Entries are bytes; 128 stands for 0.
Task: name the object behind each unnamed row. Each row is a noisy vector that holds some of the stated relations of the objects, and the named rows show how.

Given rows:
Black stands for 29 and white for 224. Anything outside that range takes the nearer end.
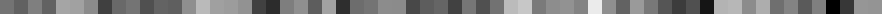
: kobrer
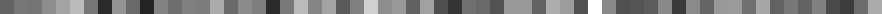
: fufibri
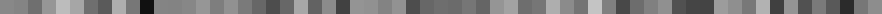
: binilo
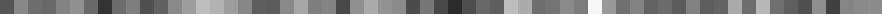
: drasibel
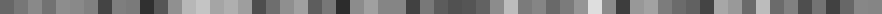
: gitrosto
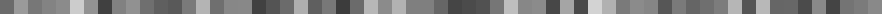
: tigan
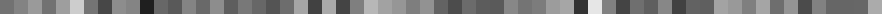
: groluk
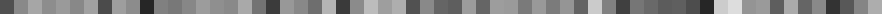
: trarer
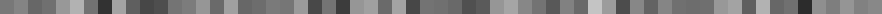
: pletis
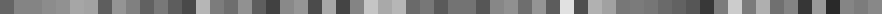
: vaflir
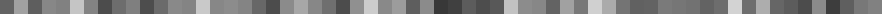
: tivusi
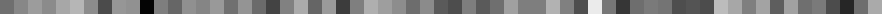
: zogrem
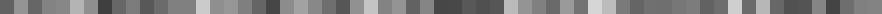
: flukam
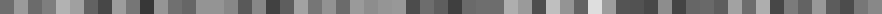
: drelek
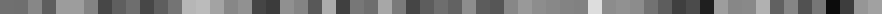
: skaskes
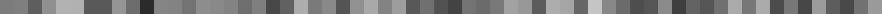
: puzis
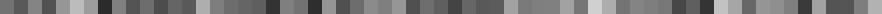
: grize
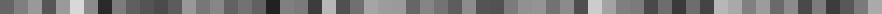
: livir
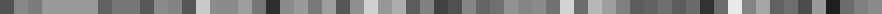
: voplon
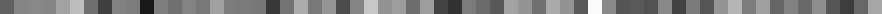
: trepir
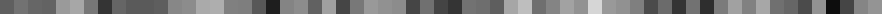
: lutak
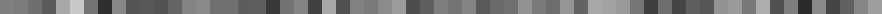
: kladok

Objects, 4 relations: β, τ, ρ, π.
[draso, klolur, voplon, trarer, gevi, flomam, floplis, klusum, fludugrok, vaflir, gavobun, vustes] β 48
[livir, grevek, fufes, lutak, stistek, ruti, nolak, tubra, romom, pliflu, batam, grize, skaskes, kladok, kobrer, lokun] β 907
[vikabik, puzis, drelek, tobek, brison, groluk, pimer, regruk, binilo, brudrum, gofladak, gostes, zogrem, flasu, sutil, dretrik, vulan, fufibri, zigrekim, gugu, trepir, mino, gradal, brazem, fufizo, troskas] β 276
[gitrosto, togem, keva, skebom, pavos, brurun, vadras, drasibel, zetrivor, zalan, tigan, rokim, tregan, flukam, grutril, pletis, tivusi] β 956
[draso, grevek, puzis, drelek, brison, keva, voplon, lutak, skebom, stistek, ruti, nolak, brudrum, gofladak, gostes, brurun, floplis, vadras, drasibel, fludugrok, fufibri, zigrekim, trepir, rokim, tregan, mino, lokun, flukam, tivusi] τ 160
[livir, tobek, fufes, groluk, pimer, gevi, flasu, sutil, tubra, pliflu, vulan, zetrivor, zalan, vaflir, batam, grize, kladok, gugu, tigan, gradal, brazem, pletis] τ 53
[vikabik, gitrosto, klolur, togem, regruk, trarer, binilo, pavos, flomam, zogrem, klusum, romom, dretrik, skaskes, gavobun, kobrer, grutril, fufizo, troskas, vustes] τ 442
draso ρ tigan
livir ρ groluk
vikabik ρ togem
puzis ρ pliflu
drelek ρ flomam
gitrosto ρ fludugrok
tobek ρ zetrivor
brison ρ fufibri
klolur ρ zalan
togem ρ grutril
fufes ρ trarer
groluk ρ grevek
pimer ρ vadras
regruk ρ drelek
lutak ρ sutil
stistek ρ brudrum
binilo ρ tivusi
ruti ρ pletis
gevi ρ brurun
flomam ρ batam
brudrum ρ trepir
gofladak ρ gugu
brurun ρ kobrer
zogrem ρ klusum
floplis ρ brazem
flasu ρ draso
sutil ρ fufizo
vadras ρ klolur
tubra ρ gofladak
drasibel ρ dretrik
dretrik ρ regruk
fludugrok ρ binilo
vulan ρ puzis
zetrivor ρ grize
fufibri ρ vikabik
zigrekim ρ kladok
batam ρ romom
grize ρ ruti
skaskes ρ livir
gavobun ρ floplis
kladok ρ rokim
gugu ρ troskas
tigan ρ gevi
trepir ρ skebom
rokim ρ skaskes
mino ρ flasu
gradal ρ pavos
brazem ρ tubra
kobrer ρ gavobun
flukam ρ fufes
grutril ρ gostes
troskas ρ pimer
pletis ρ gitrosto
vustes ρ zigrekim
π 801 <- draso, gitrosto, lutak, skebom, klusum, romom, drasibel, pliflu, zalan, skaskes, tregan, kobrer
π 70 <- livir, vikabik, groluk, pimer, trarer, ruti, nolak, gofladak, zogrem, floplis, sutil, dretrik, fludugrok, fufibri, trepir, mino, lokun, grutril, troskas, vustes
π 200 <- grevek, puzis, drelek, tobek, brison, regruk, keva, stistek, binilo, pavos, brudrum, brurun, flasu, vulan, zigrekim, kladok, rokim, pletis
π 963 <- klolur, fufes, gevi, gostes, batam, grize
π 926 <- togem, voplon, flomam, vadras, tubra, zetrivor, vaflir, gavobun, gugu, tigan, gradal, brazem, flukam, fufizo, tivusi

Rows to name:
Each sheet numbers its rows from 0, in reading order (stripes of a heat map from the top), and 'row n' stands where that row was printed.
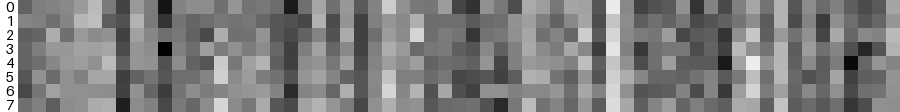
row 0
gofladak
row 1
flasu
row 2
gevi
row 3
troskas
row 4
gavobun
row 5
vadras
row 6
fludugrok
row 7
togem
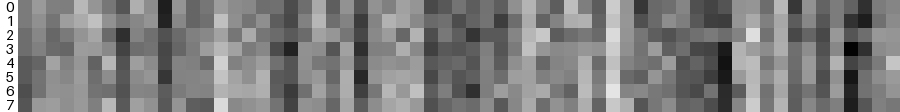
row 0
regruk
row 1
fufizo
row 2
brurun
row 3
romom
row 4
klolur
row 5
klusum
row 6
draso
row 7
flomam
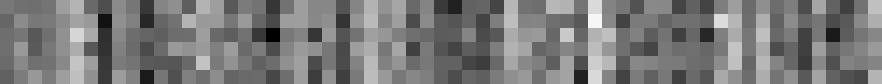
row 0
gostes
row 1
grutril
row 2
tubra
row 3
keva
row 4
zetrivor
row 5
pimer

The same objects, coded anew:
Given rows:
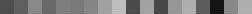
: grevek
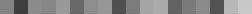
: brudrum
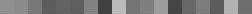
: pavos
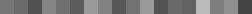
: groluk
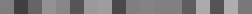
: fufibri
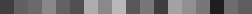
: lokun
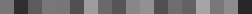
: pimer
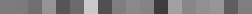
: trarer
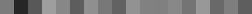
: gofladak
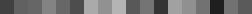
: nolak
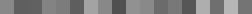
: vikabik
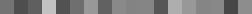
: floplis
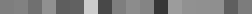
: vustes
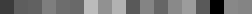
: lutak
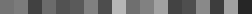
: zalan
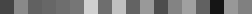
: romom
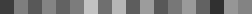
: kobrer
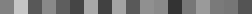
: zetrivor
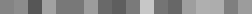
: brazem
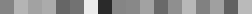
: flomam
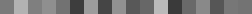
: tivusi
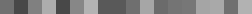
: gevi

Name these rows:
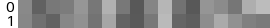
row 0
binilo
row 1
gugu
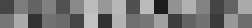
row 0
grize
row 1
gitrosto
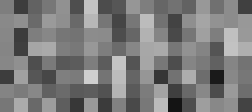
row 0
troskas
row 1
gradal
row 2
flasu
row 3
drelek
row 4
pletis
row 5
skaskes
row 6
rokim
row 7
tigan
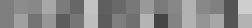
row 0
voplon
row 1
vaflir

